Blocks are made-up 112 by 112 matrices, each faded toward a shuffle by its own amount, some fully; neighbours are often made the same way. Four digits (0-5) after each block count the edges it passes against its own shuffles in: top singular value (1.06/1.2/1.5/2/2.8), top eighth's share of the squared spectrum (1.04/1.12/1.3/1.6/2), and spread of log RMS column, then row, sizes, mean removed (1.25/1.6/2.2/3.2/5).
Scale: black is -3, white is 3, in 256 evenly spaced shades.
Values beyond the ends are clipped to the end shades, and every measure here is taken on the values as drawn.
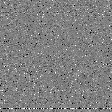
4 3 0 2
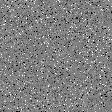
0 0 0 0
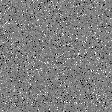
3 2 0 1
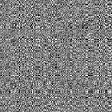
5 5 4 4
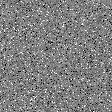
0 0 0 0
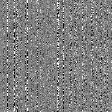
2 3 4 0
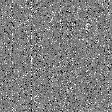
2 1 2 0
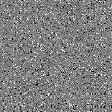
4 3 1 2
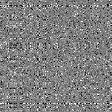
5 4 2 3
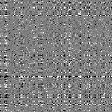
5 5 3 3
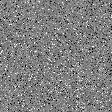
0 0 0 0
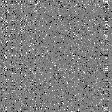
4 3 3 2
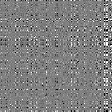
5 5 4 4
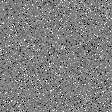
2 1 0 0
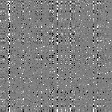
5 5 3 3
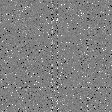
4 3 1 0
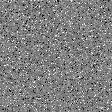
0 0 0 0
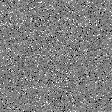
3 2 0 1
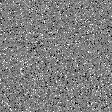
3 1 0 0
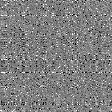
4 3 2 2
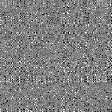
5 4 3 3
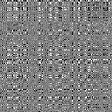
5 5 4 4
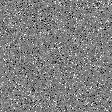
1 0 0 0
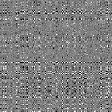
5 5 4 4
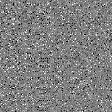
4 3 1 2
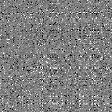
4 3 2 2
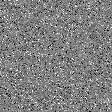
1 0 0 0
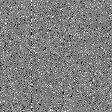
2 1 1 0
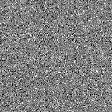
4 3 1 2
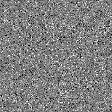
3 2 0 1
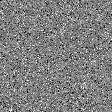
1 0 0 0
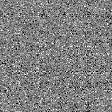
4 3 1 2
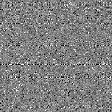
4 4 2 3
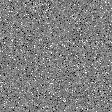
1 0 0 0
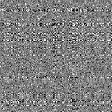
5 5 3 4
